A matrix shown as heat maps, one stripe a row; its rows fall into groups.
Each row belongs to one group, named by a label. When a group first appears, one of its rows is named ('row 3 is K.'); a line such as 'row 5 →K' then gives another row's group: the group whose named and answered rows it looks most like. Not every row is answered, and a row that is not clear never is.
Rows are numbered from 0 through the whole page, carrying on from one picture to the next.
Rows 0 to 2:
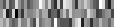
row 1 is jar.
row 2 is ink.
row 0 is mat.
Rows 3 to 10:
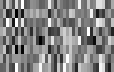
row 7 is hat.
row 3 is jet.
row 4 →jar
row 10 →mat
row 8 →jar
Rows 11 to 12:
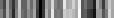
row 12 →hat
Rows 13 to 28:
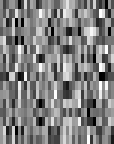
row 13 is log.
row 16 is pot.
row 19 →hat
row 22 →ink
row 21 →log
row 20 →mat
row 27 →jar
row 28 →jar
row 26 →hat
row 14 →mat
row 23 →ink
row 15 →jar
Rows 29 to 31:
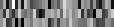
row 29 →jar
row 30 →hat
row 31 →jar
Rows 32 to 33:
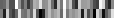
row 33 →hat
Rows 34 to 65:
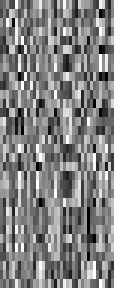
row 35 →log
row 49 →mat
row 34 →mat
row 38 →jet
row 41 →ink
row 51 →pot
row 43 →jet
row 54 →ink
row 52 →log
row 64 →pot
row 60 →hat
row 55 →ink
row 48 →jar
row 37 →mat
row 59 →jet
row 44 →ink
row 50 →ink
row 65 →mat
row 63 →pot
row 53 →ink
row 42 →log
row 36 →jet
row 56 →hat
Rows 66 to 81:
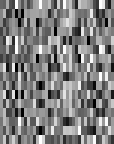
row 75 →hat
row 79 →ink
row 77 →hat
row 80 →hat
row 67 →jar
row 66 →mat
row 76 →jar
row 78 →jar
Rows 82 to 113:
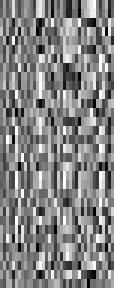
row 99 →jet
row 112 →hat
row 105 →hat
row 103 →jet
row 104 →ink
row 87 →hat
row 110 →mat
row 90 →pot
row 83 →pot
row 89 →ink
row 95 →pot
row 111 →pot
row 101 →mat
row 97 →jet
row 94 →jar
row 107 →log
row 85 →log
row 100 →log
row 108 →jet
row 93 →hat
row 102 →mat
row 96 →mat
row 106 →mat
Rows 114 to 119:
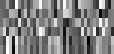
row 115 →log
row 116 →ink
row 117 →pot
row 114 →mat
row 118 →jet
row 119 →jet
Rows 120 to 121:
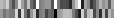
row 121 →log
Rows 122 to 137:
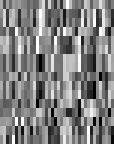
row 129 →hat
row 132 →hat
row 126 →ink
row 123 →pot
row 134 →pot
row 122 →mat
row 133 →log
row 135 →log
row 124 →pot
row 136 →jar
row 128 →hat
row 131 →hat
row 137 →jar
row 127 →ink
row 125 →mat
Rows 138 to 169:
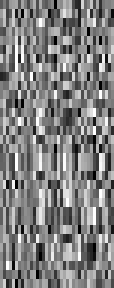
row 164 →ink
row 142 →log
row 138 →log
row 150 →pot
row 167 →jet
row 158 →jar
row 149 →jar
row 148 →ink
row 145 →mat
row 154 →log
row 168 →log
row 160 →mat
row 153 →hat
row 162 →pot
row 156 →mat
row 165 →hat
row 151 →ink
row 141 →jet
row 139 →jar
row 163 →jar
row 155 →mat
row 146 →jet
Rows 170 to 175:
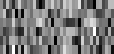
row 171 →jar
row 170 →hat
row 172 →pot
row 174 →log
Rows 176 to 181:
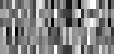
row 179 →jar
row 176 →pot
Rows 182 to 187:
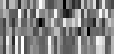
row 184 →hat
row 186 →jet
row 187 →jet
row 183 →ink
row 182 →pot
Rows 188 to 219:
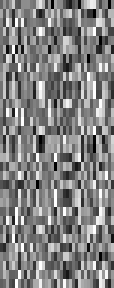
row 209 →ink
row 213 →pot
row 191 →pot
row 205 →ink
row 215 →jet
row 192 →log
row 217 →pot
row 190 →jet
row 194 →jet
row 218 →ink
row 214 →jar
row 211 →mat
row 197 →pot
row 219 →mat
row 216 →log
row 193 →jar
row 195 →ink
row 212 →jet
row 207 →ink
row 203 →hat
